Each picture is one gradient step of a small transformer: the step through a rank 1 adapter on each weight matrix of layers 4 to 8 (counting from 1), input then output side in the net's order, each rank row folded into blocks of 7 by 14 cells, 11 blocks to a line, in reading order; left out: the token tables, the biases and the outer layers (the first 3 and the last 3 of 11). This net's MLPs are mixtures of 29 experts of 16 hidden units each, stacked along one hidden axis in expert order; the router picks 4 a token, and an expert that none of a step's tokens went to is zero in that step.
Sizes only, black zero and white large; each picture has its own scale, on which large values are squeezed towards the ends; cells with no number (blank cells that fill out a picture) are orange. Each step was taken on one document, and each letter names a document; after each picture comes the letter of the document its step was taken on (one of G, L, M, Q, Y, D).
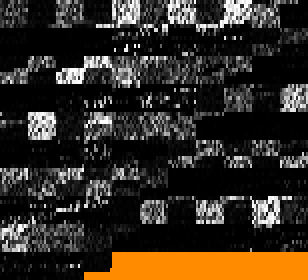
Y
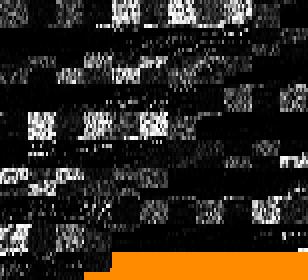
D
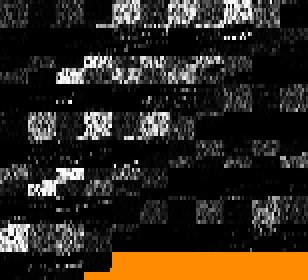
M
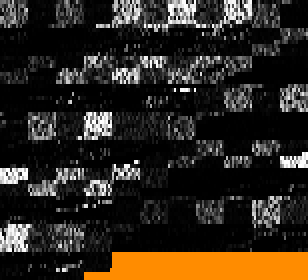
M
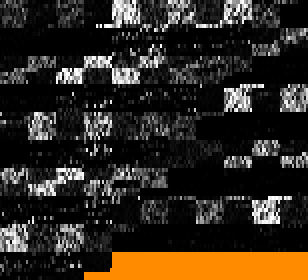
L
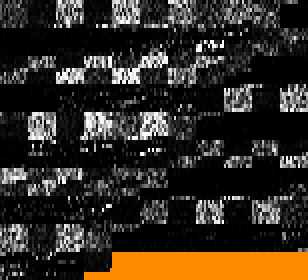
D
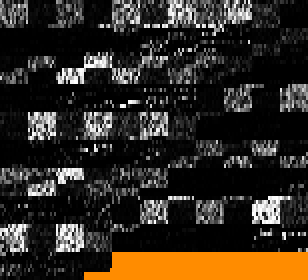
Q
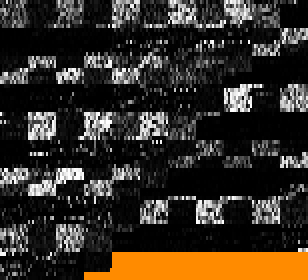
D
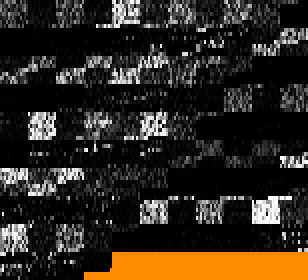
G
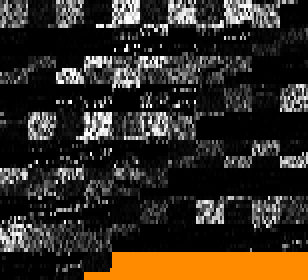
Y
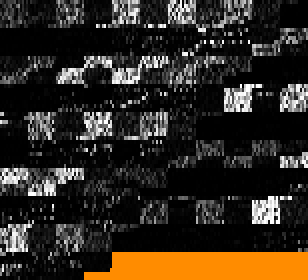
G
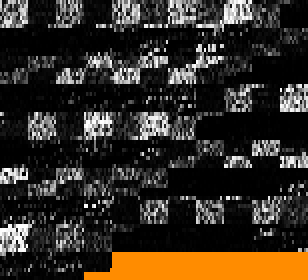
Q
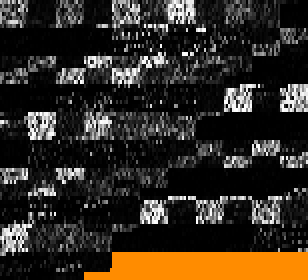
L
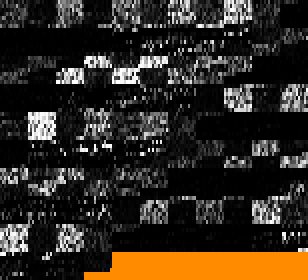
D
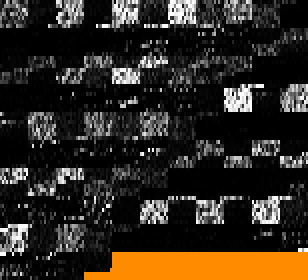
Q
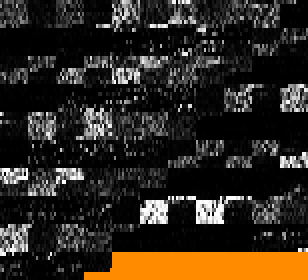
D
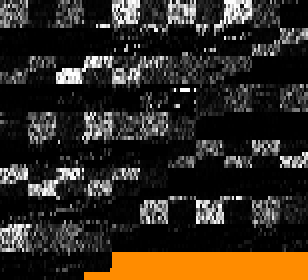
M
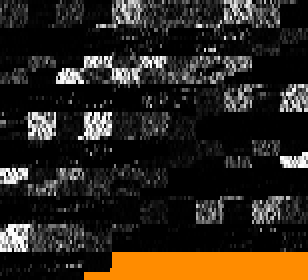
M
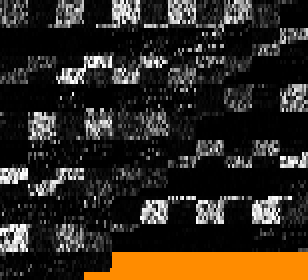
Q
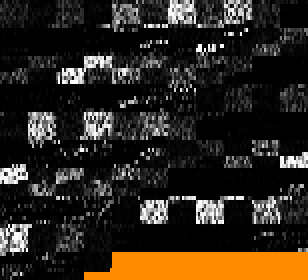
Q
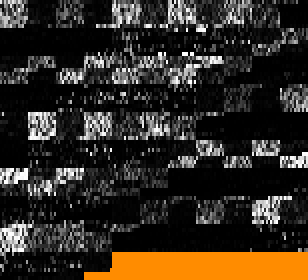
L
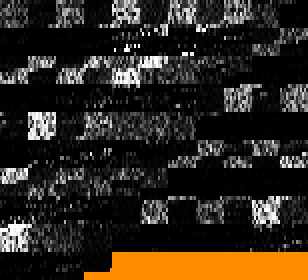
Y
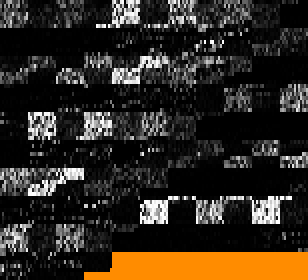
G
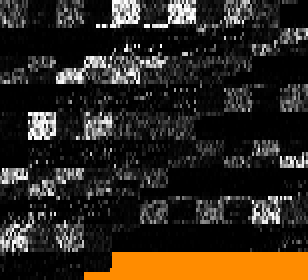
L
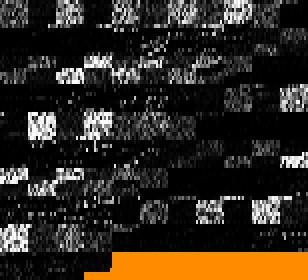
Q
